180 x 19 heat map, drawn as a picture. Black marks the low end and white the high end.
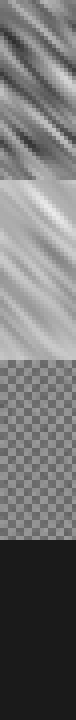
The table splits into 4 rows of 1 panel. Panel 1,1: middling, slanting down to the right, strong in contrast. Panel 2,1: high, slanting down to the right. Panel 3,1: middling, checkered. Panel 4,1: very low, flat.
